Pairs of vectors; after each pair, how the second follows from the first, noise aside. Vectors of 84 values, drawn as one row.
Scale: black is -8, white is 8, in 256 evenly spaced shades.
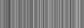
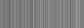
shrunk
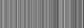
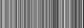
scaled up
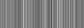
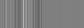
partly zeroed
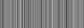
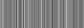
negated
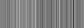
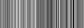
scaled up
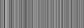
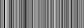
scaled up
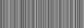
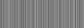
shrunk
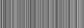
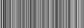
scaled up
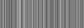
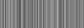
negated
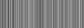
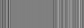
partly zeroed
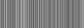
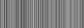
negated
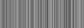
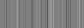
partly zeroed
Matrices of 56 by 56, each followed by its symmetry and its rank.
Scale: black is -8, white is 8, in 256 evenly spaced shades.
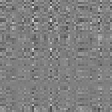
neither, rank three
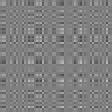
symmetric, rank one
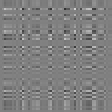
neither, rank one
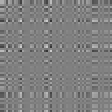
symmetric, rank one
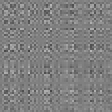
antisymmetric, rank two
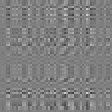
neither, rank two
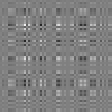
symmetric, rank one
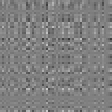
neither, rank two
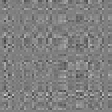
neither, rank three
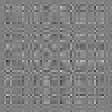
antisymmetric, rank two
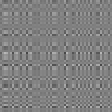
neither, rank one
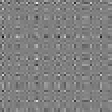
antisymmetric, rank two
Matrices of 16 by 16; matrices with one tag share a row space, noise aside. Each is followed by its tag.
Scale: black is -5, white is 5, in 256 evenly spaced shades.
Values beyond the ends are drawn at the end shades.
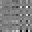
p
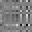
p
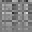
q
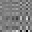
p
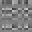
q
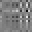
p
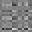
q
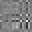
p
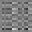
q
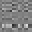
q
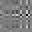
p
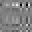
p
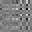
p
